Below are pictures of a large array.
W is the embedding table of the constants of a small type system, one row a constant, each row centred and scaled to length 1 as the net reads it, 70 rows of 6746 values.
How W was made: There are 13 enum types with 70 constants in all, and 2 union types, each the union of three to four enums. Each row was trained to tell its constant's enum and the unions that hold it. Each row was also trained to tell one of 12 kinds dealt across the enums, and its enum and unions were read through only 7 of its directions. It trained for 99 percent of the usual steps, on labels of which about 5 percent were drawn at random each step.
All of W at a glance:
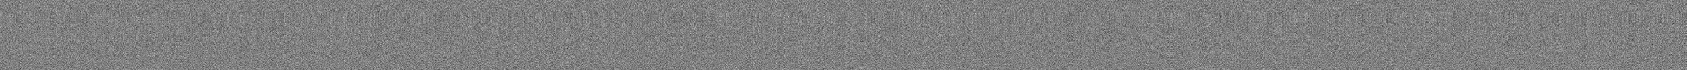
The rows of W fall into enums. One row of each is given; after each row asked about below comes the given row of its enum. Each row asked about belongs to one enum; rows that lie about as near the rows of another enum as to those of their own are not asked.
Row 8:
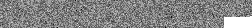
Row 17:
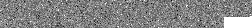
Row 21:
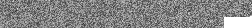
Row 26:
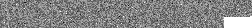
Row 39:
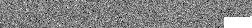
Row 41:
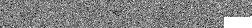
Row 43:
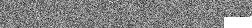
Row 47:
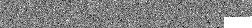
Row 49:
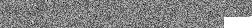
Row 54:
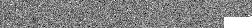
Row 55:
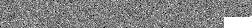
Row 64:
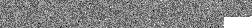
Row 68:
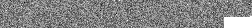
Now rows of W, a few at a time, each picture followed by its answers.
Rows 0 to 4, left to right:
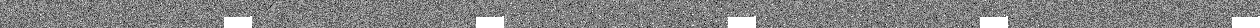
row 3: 39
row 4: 39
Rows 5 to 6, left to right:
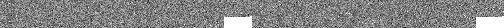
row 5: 55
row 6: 47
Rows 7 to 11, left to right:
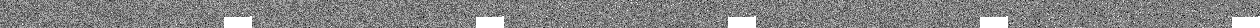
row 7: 54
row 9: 55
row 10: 68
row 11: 41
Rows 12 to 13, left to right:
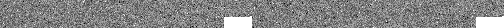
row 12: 54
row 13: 64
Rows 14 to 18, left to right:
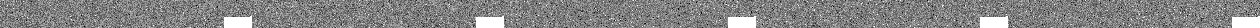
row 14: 64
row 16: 26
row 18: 64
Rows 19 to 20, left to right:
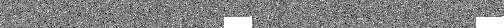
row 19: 21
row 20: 64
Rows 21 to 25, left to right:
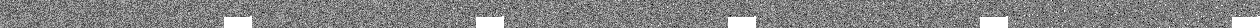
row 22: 21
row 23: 41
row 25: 17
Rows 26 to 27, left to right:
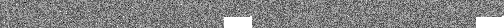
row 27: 43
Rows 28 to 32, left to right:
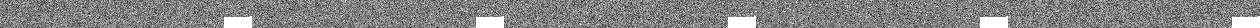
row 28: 49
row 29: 49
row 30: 47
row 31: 41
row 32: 8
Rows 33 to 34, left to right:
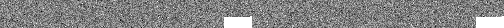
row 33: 39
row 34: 21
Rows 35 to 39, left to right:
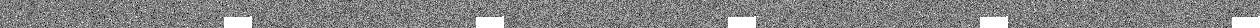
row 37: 55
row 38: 47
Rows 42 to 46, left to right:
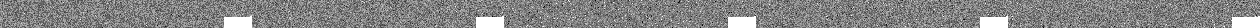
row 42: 8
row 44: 54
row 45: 64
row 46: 47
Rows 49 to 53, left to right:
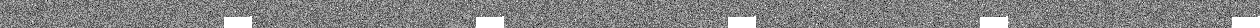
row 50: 55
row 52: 68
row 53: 21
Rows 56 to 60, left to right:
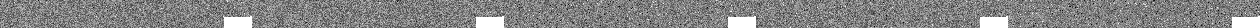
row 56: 55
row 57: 41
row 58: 8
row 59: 39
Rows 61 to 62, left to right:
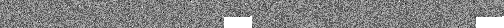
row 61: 39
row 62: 41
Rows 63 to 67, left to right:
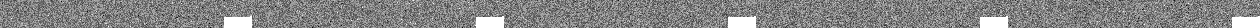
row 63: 8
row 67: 43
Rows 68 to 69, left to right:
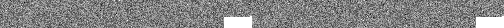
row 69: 21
